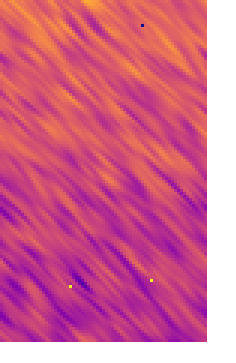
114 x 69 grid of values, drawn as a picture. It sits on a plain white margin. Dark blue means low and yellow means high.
Odd rows or columns: none. Slope: up to the top. Lone odd cells: 3, 2 higher and 1 lower than their neighbours. Grain: diagonal, down to the right.
